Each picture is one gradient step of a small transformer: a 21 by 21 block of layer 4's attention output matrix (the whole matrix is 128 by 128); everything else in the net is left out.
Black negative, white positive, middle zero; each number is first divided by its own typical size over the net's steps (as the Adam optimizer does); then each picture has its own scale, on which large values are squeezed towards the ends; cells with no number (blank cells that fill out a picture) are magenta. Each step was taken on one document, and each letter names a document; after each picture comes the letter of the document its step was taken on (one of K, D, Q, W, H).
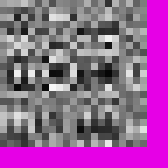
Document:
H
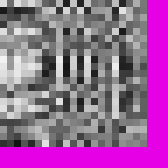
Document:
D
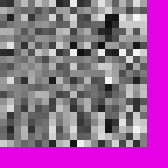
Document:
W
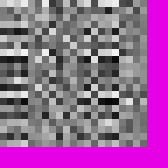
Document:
H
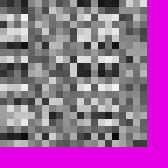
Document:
H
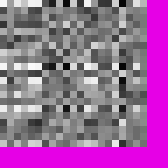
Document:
D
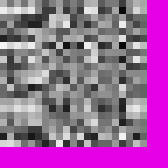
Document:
D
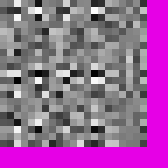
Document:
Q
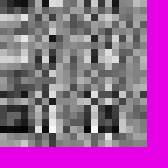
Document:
H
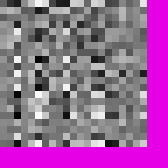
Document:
Q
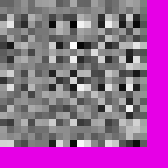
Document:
W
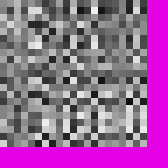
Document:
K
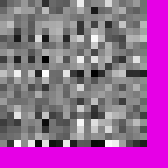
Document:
Q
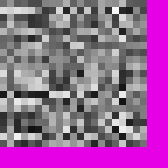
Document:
D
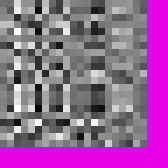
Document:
Q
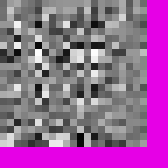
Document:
Q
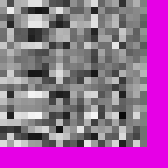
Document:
D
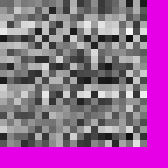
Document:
K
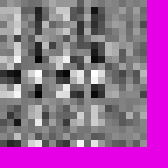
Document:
Q
